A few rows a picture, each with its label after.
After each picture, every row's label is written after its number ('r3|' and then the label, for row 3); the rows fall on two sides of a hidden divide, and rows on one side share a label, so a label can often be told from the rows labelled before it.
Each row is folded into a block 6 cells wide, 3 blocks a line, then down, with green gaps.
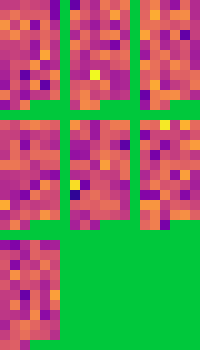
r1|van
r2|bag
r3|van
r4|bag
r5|bag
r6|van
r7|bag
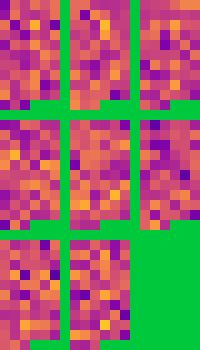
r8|bag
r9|bag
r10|bag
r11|bag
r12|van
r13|bag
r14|bag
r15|bag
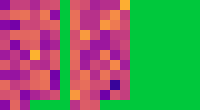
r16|bag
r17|bag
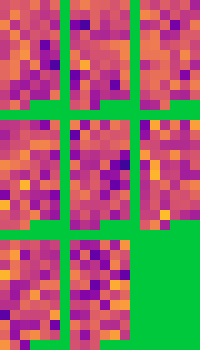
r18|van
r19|bag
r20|van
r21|bag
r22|van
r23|bag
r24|bag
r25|bag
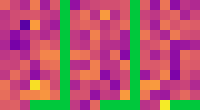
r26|bag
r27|van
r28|van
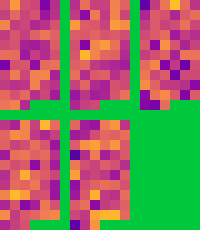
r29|bag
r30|van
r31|van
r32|van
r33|van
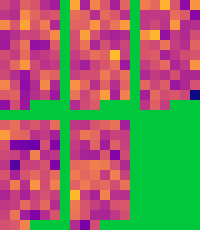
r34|van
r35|van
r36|bag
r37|bag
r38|van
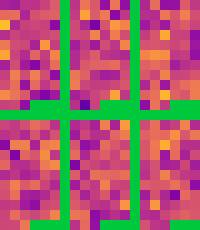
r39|bag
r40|van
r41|van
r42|van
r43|bag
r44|van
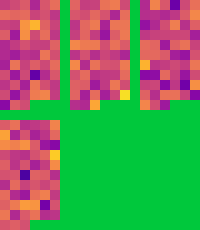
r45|van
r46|van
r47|bag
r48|bag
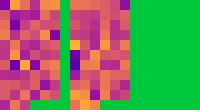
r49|bag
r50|bag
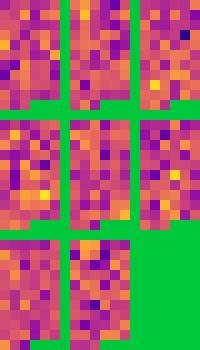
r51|bag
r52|bag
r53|bag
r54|bag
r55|van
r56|bag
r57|bag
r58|van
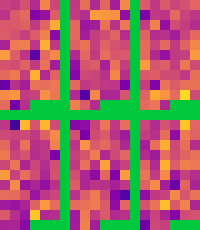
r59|van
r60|bag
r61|bag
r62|van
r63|bag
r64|van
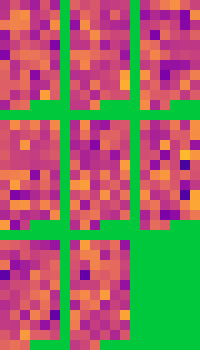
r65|van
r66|van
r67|van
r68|van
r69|bag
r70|van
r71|bag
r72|van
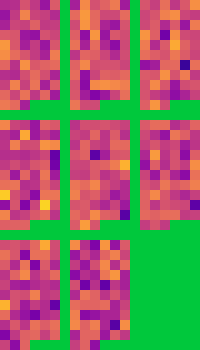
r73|bag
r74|van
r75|bag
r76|van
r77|bag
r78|bag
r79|van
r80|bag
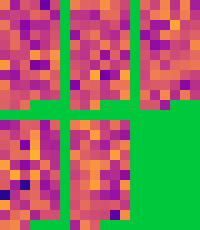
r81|bag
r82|van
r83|bag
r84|bag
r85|van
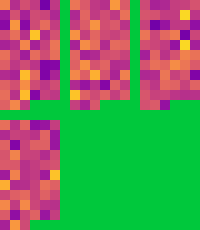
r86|bag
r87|van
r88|bag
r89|bag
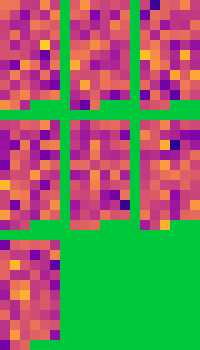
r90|bag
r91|van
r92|van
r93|van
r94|van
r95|van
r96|van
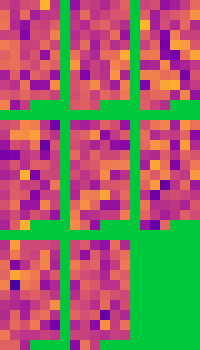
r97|bag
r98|bag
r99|bag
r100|van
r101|bag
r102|van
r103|bag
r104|van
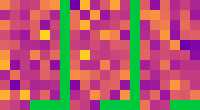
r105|bag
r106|van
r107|van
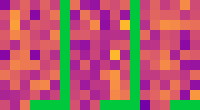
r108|van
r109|van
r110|van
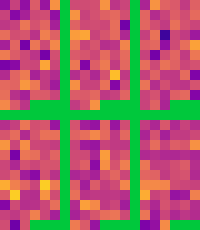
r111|bag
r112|bag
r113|bag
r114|van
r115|bag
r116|van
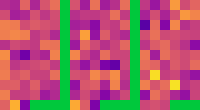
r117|bag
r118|bag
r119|bag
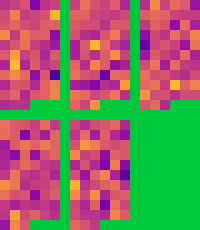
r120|van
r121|van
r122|van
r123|van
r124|van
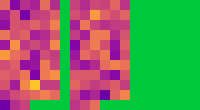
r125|van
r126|van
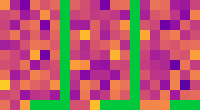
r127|bag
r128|van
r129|bag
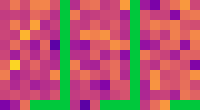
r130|van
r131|van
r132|van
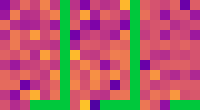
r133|van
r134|bag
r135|bag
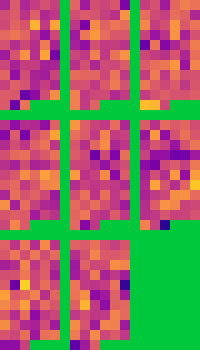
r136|van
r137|van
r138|bag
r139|bag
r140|bag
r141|bag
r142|van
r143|van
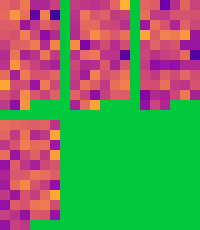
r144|van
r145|van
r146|van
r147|van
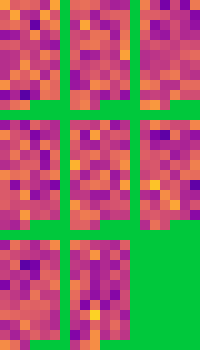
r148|van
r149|bag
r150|bag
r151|van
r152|bag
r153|bag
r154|bag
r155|bag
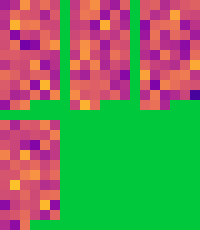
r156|van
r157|bag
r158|bag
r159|van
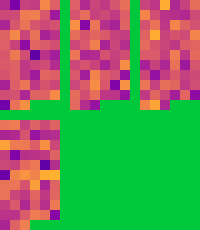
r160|van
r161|bag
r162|bag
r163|van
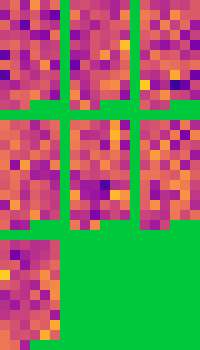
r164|bag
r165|bag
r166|bag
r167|van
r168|van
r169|van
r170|bag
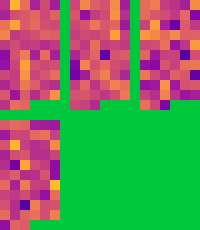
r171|van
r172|van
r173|bag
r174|van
